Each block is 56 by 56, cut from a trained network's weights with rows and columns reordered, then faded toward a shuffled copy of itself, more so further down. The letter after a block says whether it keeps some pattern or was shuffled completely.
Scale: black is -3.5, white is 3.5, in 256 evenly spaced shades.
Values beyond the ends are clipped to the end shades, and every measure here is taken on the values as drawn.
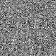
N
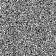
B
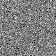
B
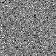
N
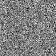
N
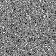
B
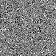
N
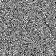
N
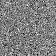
B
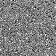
B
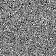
B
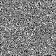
N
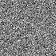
B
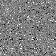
N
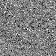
B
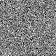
B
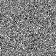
N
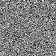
B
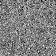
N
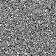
N
